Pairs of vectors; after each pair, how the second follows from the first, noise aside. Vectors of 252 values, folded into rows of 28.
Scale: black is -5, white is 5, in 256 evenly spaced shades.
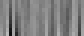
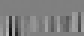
partly zeroed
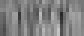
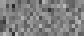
shuffled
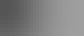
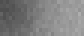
copied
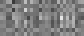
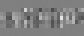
partly zeroed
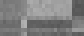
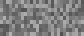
shuffled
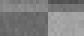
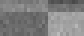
copied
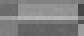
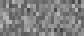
shuffled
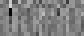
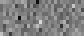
shuffled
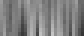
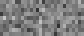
shuffled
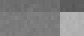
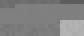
partly zeroed
